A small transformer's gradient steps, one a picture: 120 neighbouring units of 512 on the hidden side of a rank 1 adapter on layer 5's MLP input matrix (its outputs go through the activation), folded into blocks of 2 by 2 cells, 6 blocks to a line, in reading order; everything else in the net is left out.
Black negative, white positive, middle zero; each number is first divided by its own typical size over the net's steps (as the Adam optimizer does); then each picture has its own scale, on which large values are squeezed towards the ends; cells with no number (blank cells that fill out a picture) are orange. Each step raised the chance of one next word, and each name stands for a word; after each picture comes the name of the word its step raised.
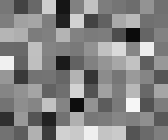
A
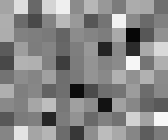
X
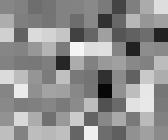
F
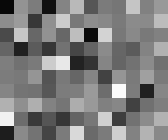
F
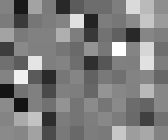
A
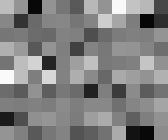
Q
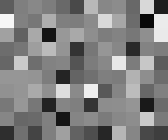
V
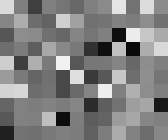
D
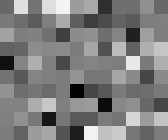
X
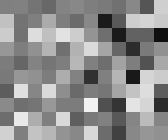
F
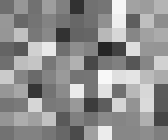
V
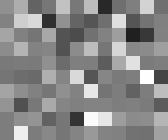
X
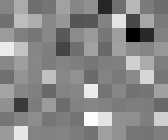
X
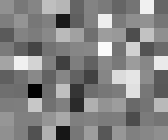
Q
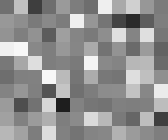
Q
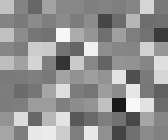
F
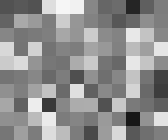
V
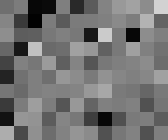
D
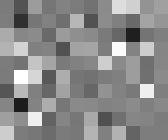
A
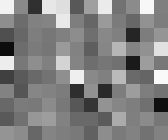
D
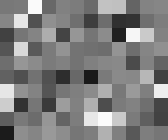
D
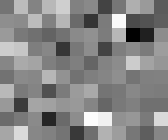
X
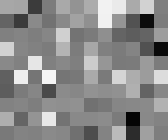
Q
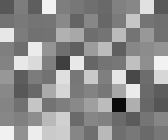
F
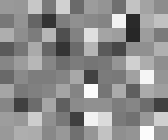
X
